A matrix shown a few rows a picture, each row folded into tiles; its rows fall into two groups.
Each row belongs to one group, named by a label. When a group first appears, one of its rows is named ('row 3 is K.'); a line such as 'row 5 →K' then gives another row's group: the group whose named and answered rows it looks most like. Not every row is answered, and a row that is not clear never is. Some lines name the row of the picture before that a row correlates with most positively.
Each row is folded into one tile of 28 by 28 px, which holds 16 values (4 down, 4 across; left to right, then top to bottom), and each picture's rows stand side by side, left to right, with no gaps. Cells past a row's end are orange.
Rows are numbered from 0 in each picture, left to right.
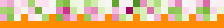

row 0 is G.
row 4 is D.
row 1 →D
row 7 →G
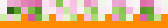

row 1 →G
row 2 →D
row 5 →G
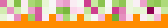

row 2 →G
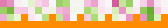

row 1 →D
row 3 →G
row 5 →G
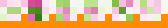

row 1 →G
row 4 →D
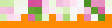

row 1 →G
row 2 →G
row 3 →D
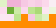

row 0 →D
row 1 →G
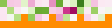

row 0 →D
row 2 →D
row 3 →D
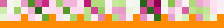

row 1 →D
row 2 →D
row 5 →D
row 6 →D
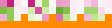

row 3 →G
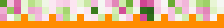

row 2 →G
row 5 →G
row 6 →D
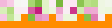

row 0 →G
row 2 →D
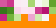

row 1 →D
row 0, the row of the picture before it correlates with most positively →0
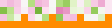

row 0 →G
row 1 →D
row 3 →D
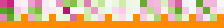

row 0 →G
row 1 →G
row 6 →G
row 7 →D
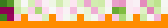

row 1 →D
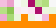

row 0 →G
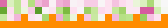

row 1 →D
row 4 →G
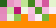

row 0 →D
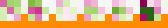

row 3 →G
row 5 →G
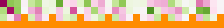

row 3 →D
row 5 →D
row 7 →G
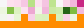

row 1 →D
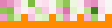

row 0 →G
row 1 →D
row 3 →G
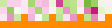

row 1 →D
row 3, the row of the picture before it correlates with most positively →2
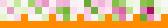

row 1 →D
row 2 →G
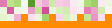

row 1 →D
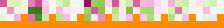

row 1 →G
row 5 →G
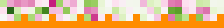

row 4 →G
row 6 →G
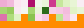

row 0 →G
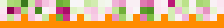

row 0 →D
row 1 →D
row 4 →G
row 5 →G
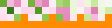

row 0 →D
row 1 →D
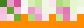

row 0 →D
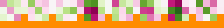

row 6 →G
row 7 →D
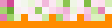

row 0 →G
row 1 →D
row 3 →D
